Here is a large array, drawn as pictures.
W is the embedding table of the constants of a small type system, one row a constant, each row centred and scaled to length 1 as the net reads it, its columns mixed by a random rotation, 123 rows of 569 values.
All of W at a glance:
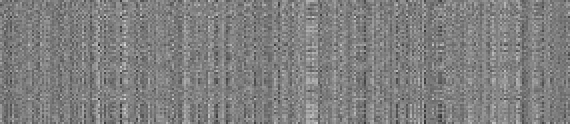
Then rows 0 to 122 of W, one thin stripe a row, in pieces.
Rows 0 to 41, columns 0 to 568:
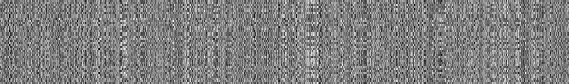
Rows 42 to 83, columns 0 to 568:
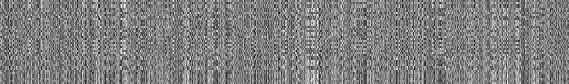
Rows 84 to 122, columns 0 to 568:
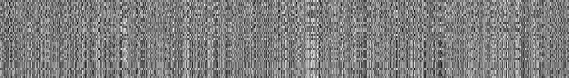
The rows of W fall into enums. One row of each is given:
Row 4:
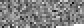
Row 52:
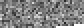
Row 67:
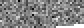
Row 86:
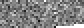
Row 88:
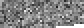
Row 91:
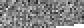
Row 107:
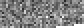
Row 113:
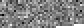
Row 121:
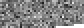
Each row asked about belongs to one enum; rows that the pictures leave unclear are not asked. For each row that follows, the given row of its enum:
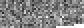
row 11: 107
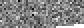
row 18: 67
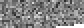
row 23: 52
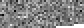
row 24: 113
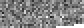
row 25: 107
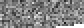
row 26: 52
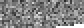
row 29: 52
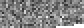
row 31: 107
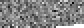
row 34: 4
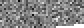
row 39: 67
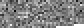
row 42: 113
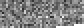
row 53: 107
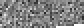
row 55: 91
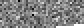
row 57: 67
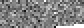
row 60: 86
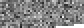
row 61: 121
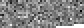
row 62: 113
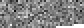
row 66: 113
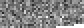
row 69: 107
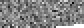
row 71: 4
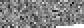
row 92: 4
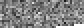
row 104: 52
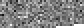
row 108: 113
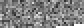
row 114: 52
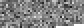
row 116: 121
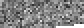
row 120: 88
